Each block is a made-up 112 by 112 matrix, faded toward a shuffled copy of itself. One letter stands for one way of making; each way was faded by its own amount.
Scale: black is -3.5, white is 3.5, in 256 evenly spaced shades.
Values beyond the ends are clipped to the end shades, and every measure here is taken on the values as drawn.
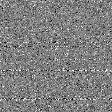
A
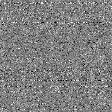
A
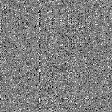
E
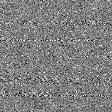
A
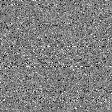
A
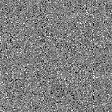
E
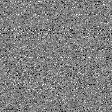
A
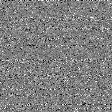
A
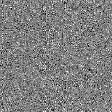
E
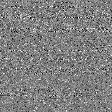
A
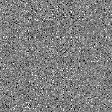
E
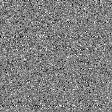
A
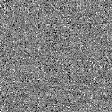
E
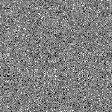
E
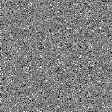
E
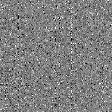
E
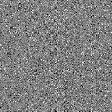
E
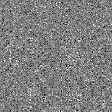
E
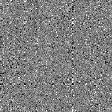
E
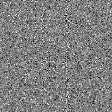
E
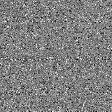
A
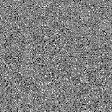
E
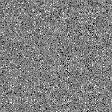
E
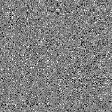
E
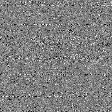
A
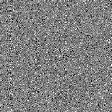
E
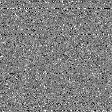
A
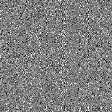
E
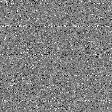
A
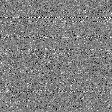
A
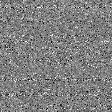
A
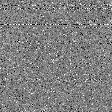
A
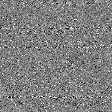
A
